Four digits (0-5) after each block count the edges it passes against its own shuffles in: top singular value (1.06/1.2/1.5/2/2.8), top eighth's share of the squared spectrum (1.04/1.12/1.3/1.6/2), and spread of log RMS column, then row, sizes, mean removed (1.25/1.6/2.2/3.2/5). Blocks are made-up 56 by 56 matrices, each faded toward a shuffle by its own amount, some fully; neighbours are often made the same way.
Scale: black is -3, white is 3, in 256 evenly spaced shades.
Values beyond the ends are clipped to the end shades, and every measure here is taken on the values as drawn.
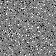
0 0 0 0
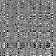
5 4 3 3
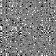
4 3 2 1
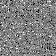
2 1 0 0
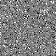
3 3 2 1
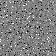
0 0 0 0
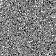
3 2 0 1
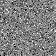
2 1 0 0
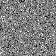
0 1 0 0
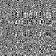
4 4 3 2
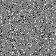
1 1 1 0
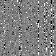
2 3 3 0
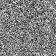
0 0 0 0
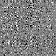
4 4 2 2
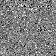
1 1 0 1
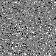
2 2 0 1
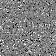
1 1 0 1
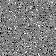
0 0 0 0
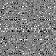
3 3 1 3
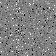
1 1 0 0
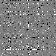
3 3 2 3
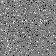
0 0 0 0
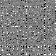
2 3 2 2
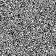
1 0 0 0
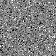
3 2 1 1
